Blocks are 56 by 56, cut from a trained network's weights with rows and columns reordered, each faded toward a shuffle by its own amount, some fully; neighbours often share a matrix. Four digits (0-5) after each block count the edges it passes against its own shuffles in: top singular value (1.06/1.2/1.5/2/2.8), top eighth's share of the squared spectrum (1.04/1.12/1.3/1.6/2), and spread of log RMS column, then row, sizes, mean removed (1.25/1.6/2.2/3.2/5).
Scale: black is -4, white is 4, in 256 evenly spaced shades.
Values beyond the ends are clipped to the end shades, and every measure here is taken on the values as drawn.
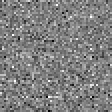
3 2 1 1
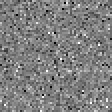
0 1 0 0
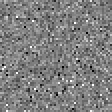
0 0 0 0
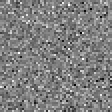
2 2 0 1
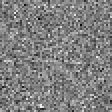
0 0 0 0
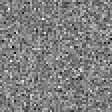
0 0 0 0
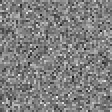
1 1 0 0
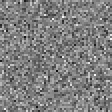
1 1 0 0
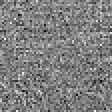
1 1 1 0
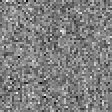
1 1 0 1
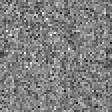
1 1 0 1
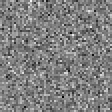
1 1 0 0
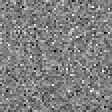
1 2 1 1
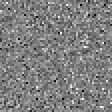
1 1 0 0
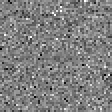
1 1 0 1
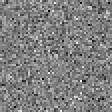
2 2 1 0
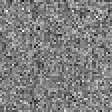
1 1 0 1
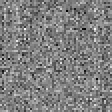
2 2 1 1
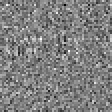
2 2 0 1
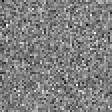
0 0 0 0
